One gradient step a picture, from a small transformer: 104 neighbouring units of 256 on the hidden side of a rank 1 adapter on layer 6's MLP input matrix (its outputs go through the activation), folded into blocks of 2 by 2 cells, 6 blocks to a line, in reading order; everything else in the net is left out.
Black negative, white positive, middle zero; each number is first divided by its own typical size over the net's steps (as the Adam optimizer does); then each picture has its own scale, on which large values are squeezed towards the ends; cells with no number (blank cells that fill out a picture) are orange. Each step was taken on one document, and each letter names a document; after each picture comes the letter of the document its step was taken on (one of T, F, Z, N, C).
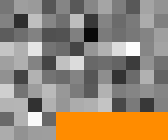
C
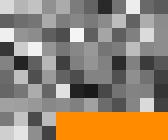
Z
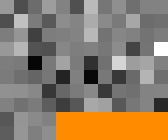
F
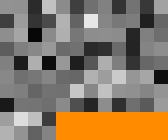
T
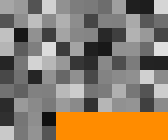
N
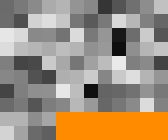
Z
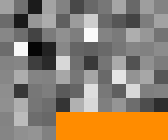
F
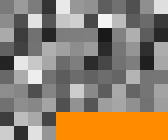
N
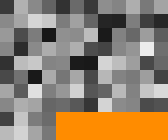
N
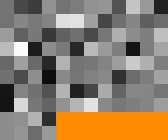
C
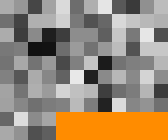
Z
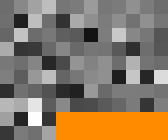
C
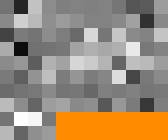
C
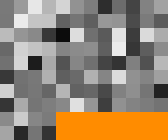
Z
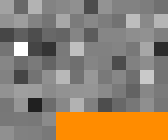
F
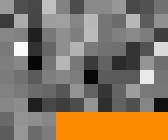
F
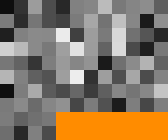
Z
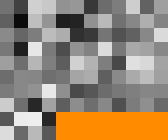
C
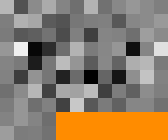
F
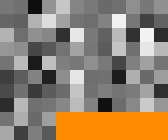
Z
